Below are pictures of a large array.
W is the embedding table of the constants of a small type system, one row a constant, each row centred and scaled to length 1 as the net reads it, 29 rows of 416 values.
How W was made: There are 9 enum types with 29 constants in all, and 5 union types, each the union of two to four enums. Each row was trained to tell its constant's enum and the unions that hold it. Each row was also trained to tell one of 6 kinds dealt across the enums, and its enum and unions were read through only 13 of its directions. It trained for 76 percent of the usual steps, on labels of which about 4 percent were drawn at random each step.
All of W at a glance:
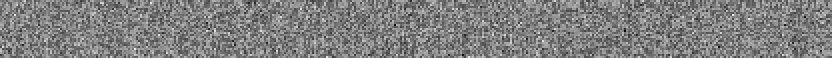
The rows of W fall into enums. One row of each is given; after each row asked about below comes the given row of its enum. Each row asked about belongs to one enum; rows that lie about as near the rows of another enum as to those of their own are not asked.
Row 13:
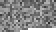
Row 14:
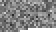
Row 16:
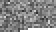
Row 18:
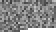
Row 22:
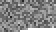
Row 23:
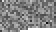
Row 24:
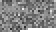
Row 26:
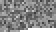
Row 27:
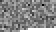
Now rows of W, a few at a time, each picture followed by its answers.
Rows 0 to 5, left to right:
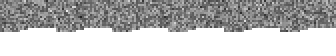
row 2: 27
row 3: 27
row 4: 18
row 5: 22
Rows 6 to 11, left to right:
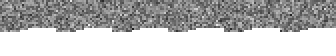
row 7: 23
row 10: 23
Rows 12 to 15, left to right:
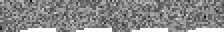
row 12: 16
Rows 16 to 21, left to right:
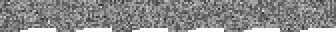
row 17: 27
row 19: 26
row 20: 23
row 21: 18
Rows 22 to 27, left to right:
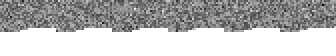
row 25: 26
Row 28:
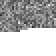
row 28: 22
